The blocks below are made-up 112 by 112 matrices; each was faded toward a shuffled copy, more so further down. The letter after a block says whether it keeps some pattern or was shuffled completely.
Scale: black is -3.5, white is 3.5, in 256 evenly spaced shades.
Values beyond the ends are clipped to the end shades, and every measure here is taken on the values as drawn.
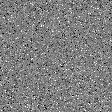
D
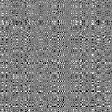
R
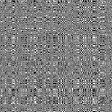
R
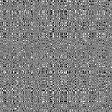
R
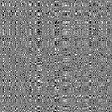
R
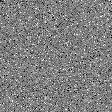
D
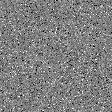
D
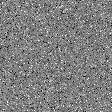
D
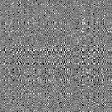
R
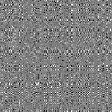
R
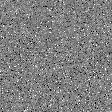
D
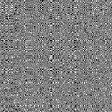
R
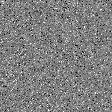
D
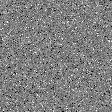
D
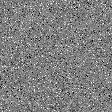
D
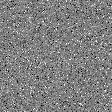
D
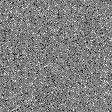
D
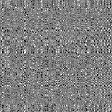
R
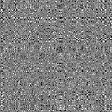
R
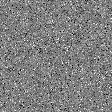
D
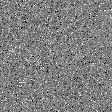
D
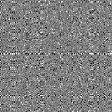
R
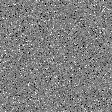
D
